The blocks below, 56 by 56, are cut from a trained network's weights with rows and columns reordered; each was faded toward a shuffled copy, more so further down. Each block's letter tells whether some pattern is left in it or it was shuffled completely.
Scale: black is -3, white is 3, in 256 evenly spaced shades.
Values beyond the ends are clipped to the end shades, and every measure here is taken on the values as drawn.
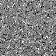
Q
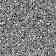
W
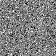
W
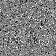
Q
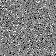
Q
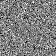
W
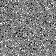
W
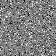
Q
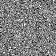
W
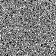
Q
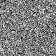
W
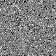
Q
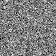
W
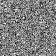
Q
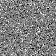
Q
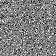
W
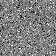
W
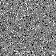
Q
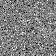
W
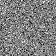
Q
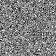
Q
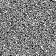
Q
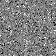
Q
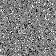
W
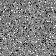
Q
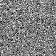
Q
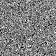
W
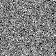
W
